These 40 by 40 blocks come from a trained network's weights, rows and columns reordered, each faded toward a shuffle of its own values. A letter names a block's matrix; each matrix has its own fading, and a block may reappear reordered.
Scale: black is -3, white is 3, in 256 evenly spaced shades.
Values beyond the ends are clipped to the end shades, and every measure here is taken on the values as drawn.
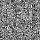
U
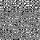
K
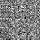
U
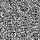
U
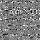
K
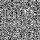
U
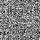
U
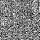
U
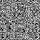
U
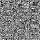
U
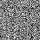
U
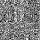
U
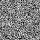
U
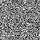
U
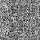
U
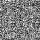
U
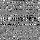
K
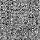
U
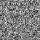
U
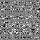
K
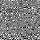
K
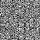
U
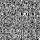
U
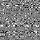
K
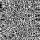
U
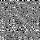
K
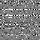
K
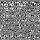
K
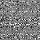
K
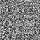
U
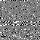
K
